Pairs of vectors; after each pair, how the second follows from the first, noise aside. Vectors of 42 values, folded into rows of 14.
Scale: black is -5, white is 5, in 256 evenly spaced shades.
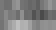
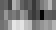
scaled up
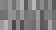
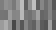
copied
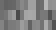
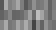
shuffled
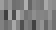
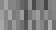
shuffled
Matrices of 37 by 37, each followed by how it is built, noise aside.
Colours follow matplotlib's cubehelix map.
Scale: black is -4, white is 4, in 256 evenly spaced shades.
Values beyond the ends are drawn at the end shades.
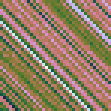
Toeplitz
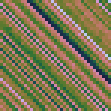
Toeplitz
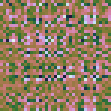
low rank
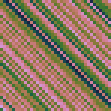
Toeplitz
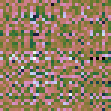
low rank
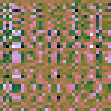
low rank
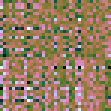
low rank
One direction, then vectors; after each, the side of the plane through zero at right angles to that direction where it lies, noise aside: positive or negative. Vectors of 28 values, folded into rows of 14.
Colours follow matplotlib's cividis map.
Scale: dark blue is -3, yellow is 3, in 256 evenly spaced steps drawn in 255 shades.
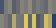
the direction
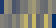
positive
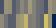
positive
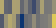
negative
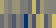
negative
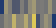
positive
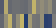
negative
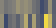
positive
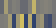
negative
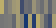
negative
